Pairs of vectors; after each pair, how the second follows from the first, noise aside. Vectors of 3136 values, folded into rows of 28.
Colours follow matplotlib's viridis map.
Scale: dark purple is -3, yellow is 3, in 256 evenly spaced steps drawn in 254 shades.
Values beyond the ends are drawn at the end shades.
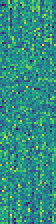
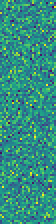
shuffled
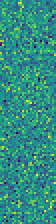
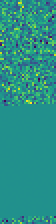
partly zeroed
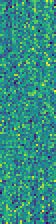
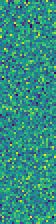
shuffled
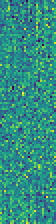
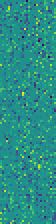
partly zeroed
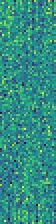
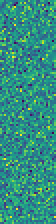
shuffled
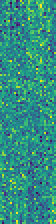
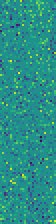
partly zeroed
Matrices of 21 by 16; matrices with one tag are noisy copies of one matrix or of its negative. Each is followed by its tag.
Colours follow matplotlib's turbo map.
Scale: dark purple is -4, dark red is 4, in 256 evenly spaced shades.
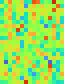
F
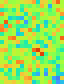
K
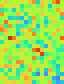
K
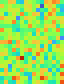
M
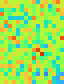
K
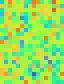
F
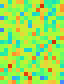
M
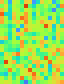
F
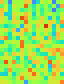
F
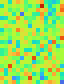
M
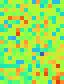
K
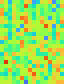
F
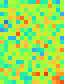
K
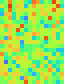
F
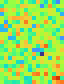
K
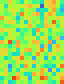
M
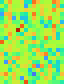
F
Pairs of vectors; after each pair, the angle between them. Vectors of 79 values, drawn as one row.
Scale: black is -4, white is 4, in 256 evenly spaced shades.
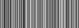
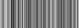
partly opposed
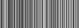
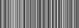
partly opposed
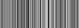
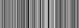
nearly parallel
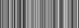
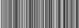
partly opposed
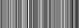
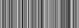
partly opposed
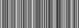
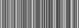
nearly parallel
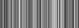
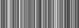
partly aligned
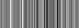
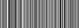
orthogonal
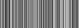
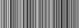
partly opposed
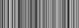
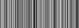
orthogonal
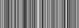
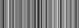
partly opposed
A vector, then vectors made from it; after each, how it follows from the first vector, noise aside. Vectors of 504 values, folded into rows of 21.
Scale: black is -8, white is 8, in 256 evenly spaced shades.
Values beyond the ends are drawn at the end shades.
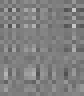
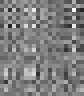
scaled up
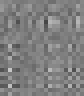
reversed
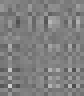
reversed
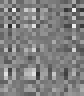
scaled up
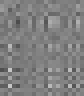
reversed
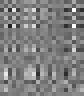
scaled up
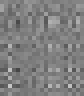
reversed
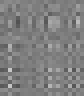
reversed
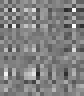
scaled up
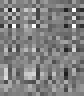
scaled up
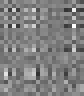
scaled up
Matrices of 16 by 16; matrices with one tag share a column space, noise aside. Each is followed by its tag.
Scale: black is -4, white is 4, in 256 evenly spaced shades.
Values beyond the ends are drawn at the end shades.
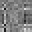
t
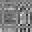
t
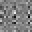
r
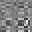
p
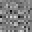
r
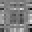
t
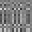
t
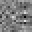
r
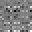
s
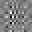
r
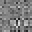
p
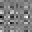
r
